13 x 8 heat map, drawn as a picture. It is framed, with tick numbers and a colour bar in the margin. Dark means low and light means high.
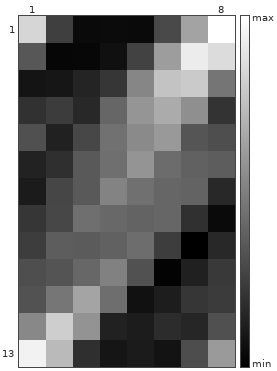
Grain: diagonal, up to the right. Slope: none. Ninth with the highest average: top right. Calmest part: centre.
